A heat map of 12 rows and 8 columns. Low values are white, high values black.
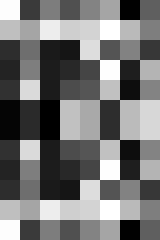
Calmest part: centre. Ninth with the highest average: middle left. Mirror symmetry: top to bottom.
